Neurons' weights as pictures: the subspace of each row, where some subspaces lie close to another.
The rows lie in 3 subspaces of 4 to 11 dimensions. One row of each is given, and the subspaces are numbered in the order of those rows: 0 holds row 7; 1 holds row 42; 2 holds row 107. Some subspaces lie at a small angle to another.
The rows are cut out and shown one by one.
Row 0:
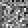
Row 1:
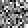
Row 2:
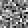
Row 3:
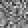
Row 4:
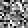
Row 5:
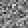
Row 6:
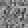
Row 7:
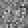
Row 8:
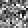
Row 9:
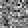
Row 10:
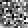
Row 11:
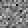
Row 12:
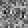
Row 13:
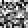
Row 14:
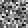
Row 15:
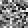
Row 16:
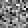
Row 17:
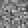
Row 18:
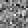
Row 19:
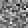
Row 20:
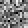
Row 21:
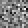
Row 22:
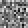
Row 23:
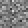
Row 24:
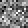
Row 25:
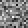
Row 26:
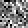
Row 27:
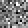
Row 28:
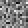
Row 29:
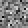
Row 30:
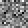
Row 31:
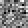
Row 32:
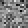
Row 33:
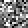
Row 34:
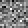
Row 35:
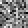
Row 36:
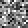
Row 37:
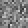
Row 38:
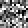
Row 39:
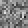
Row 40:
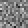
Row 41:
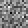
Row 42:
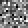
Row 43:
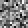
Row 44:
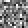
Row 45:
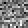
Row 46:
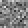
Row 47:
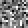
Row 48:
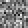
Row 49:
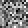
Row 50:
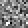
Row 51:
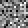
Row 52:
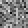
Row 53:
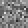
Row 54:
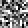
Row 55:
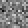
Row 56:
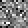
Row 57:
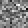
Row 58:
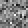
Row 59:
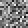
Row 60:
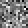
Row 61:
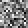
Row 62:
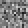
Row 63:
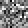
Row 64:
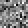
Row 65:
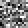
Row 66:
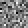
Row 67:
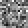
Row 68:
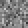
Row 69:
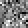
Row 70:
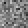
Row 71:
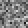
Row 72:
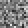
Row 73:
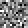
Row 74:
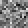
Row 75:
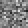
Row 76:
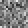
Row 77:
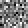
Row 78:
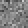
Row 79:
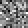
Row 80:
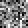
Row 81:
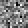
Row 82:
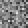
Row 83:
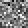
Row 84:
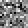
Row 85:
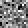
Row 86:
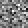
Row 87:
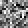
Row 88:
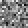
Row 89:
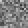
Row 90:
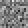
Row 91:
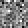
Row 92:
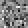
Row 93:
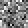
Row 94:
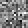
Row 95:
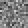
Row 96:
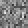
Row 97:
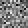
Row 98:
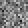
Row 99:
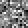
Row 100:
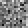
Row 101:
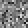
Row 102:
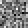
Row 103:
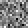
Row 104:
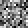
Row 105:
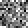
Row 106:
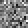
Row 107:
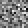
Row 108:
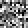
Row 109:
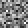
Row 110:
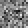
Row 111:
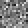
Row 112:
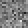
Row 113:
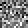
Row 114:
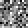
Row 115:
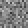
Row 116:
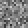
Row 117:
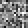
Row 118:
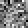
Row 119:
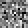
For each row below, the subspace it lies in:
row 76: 1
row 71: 1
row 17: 0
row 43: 1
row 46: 2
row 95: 1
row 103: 1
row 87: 2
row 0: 2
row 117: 2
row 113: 0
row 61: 1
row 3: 0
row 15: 2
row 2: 0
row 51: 1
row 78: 1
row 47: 0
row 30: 0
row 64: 1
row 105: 1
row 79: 2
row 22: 2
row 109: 1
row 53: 0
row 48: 0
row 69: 0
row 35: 2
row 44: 0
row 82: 0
